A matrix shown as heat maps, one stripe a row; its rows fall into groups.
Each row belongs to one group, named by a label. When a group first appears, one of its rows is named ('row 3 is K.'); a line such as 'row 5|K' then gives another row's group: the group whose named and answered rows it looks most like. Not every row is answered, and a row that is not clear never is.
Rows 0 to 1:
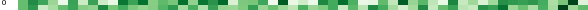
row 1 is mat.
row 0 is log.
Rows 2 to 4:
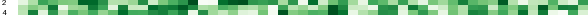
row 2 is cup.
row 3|log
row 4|log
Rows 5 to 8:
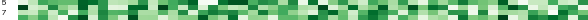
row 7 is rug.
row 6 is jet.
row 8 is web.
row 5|cup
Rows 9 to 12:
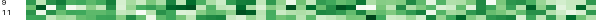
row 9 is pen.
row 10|log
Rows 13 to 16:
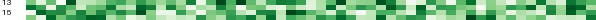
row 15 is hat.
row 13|rug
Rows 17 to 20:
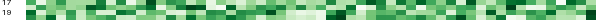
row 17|jet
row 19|rug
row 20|rug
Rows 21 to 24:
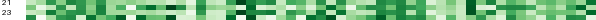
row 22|jet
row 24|jet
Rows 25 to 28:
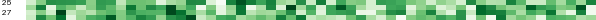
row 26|log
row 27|log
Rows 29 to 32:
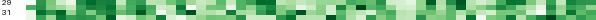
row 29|mat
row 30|mat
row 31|hat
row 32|web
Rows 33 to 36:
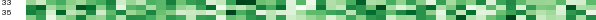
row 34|mat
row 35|jet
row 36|mat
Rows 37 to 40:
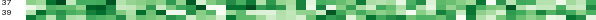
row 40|jet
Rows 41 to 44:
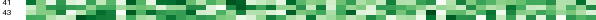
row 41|log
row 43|log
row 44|mat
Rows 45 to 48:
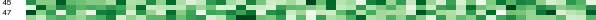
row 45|jet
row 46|web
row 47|rug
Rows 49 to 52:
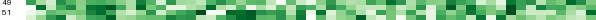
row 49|jet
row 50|web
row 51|cup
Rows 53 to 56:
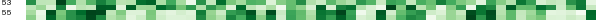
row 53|jet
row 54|log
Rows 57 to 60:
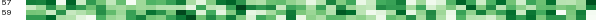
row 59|log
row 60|log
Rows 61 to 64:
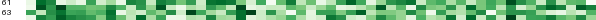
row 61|log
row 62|web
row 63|pen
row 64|web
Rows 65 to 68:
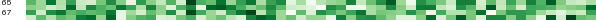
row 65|rug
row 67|pen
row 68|mat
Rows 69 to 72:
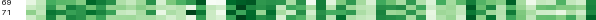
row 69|cup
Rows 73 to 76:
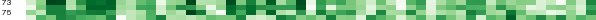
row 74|cup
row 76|web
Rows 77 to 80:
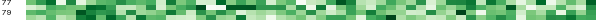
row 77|rug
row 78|cup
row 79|mat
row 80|web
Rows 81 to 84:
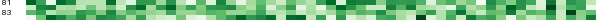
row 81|jet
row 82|log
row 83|mat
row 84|hat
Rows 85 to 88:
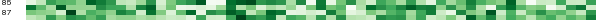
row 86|jet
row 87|rug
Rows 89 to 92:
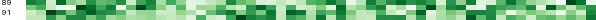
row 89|jet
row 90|mat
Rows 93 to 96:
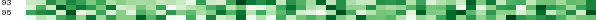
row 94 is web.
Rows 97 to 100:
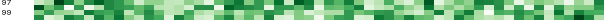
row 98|rug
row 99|mat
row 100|jet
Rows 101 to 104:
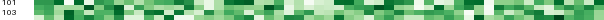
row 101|rug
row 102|mat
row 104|web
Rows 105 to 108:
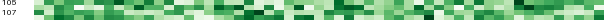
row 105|web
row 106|log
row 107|pen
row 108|hat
